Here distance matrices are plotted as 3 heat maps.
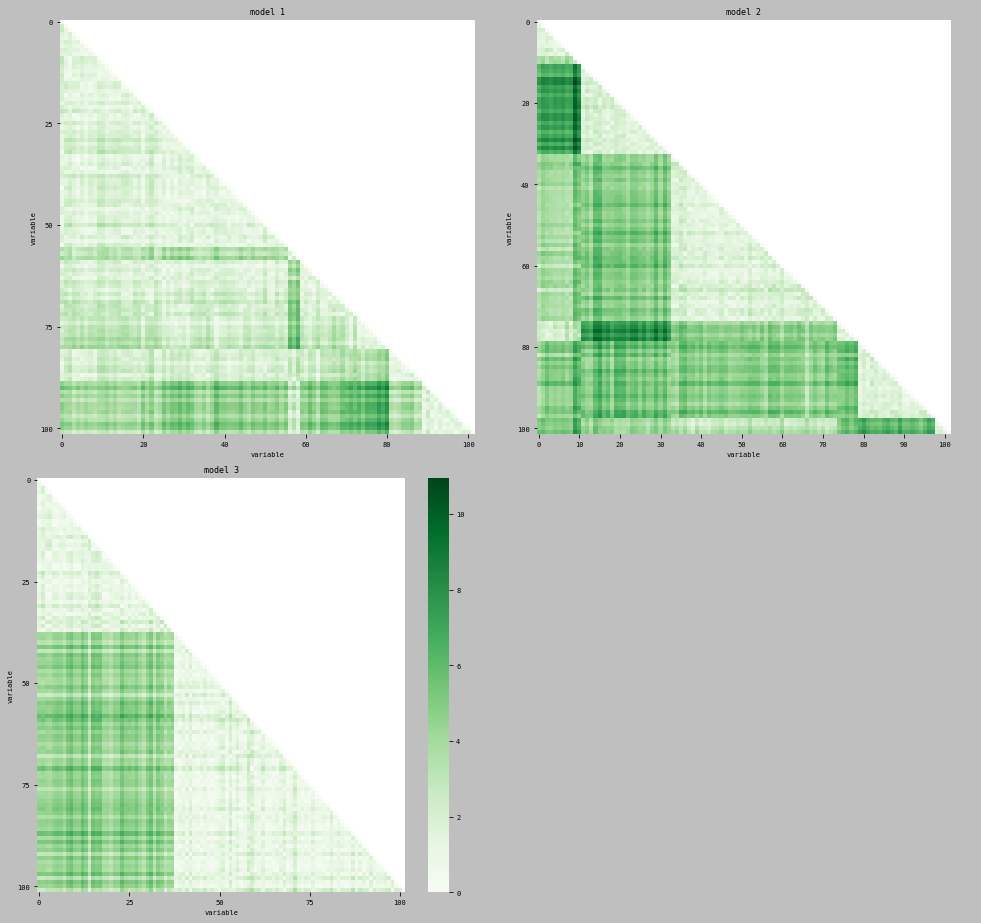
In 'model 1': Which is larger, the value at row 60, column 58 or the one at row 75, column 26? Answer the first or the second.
the first
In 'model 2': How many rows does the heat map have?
102
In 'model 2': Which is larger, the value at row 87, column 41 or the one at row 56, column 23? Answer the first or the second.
the second
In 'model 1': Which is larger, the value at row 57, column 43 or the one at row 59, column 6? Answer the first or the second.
the first
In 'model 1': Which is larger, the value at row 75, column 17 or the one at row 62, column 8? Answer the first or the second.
the first
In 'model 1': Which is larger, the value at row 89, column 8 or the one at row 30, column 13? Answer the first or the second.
the first
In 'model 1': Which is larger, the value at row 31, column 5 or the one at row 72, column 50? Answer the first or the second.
the second
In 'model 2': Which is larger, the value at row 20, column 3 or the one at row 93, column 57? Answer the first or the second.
the first
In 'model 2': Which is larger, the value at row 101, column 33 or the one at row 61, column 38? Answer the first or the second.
the first
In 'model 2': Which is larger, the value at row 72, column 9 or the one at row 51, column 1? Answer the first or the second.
the first
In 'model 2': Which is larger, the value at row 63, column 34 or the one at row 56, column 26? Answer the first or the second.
the second
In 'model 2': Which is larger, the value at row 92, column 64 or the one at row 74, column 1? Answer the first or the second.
the first
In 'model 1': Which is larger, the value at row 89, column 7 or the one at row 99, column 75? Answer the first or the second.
the second
